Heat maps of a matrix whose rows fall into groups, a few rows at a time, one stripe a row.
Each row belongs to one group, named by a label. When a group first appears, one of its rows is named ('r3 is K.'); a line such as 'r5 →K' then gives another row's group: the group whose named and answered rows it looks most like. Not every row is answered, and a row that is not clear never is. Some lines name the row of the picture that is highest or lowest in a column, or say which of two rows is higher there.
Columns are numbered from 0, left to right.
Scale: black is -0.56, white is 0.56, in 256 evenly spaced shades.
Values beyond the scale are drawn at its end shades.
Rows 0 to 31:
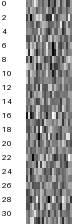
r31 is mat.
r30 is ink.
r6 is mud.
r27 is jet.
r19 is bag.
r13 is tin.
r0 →ink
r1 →mud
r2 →tin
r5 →jet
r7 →mud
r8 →tin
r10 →mud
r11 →mud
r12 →jet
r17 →mat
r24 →tin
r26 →mat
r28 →tin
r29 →jet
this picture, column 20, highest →19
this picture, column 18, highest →28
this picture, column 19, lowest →22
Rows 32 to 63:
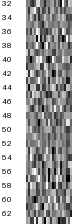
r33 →ink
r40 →tin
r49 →bag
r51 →ink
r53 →mud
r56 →ink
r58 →mud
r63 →tin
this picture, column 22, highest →63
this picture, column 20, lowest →57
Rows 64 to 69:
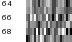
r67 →bag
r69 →jet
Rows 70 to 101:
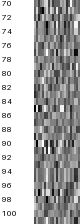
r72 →tin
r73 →bag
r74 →bag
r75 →mud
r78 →mud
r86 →mat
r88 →mat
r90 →ink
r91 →jet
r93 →tin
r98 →bag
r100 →mat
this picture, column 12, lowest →97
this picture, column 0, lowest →85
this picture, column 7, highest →91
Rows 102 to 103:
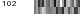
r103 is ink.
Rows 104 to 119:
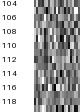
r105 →bag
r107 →ink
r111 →mat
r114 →mud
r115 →ink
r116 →jet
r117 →tin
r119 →ink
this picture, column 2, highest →109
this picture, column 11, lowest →119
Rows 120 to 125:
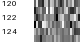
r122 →tin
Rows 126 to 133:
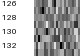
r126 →jet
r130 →bag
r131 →tin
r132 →mud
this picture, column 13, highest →131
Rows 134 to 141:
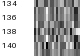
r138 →tin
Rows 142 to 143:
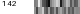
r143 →ink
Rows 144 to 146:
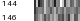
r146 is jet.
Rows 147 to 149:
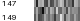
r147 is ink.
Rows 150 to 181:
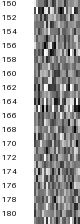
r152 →mat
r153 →jet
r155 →bag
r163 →tin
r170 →mat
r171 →bag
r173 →mud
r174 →tin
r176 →tin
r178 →jet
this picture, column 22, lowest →165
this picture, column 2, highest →165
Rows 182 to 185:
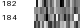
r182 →mud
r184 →bag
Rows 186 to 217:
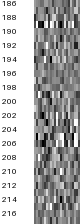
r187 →bag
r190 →mat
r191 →mud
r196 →ink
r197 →mud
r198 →tin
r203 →bag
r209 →mat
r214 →mud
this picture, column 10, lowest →210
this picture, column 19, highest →189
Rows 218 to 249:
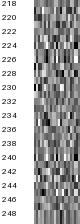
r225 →bag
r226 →bag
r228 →ink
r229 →mat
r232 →ink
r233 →jet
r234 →mat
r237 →mat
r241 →bag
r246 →ink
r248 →mud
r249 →mud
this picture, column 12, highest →235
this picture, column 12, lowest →221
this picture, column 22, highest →219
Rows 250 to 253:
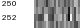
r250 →bag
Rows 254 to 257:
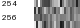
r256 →mat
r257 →mud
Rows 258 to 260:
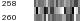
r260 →tin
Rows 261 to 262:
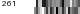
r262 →ink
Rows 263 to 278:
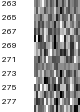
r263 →ink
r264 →mud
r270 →mat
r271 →tin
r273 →mud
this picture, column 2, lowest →268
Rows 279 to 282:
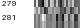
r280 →mat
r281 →ink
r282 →ink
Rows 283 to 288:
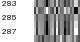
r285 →bag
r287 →bag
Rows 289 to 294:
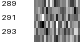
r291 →ink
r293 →bag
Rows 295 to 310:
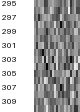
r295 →mat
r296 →mat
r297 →tin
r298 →mud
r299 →bag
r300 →mat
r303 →tin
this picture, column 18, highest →306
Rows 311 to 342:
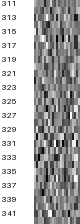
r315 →mud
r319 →tin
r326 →bag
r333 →tin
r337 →mat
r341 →jet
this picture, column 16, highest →316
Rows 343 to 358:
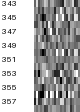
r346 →jet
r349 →ink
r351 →bag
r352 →ink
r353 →tin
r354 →mud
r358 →mat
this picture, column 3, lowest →356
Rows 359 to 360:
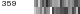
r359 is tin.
